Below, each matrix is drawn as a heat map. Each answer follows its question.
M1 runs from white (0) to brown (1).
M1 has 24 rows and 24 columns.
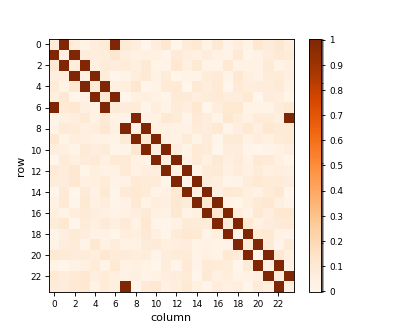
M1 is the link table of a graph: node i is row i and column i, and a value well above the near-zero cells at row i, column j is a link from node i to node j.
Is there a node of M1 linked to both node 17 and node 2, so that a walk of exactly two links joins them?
no
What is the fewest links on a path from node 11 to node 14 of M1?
3
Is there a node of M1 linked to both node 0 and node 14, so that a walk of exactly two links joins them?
no
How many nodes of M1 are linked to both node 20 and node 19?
0
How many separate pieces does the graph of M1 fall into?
2
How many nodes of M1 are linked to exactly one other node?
0
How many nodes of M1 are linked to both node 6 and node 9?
0
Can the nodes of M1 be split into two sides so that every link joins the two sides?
no
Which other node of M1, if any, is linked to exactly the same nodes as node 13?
none
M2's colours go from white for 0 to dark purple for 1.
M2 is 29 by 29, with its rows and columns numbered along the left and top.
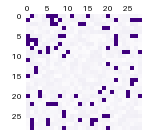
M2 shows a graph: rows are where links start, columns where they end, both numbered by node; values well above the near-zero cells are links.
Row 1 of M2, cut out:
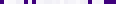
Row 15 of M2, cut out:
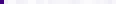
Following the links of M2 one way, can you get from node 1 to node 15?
yes
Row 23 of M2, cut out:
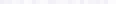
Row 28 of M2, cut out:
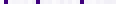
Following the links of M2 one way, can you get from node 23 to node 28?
no
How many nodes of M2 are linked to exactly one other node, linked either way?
9
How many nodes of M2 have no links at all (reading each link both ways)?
2
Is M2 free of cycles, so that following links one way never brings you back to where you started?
no
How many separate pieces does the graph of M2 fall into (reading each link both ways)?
3
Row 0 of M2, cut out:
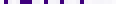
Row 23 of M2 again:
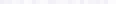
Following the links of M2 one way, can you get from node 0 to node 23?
no
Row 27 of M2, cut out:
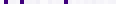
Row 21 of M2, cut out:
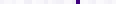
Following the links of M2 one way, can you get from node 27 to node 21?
yes
